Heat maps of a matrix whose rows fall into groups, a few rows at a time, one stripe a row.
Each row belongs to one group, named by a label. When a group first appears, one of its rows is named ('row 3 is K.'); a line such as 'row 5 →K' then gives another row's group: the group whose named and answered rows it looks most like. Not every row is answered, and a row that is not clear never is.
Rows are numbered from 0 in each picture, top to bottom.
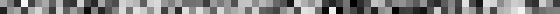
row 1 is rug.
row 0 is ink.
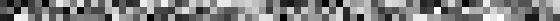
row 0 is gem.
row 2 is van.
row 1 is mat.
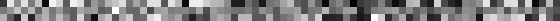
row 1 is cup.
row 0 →rug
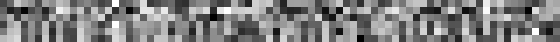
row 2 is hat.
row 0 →van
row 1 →gem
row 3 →cup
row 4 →cup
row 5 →cup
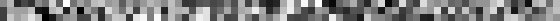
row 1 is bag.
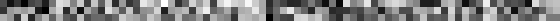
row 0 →gem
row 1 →bag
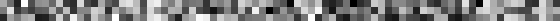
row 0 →ink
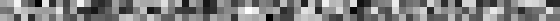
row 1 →van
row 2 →ink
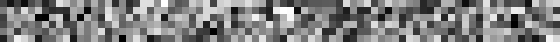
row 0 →gem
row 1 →rug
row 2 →bag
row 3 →cup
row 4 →hat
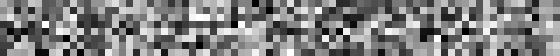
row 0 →rug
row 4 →gem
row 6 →van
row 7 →bag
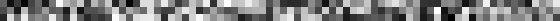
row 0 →gem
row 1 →mat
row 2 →rug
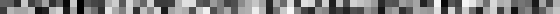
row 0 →mat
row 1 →bag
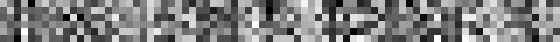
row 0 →ink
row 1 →hat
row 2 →mat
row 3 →hat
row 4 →ink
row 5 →mat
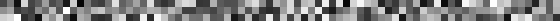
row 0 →mat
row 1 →hat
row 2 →cup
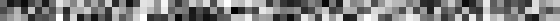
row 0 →gem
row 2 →van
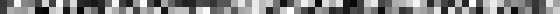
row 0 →van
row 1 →bag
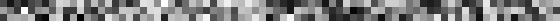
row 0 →gem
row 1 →ink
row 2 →bag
